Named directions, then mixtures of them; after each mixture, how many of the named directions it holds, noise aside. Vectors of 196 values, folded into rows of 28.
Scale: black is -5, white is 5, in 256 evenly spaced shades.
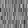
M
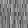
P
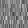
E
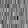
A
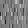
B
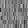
one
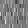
one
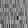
three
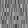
two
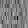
two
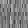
one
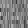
three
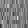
one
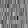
one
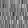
two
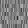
three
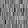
two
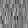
two
